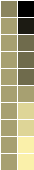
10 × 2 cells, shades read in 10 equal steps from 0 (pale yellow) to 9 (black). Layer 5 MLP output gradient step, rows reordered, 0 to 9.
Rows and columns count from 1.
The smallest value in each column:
3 0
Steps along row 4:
up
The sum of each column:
31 37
